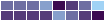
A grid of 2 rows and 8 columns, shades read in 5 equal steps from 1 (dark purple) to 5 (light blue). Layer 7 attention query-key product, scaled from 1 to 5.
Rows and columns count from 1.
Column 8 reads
5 1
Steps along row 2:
same same same up down down down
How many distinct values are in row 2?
4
